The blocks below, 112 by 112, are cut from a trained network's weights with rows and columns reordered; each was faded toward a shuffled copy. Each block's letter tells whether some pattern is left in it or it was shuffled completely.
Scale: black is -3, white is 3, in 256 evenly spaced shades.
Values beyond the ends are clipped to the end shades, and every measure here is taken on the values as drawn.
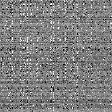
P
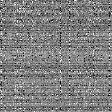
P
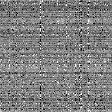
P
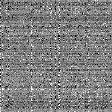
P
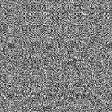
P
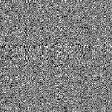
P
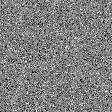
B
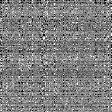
P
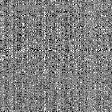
P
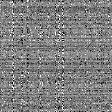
P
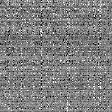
P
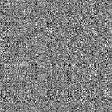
P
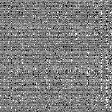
P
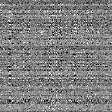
P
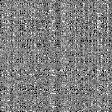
P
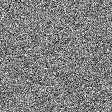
B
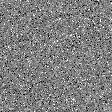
B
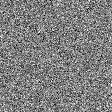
B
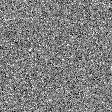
B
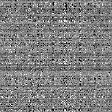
P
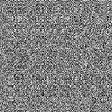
P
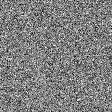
B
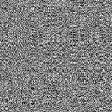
P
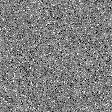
B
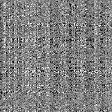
P
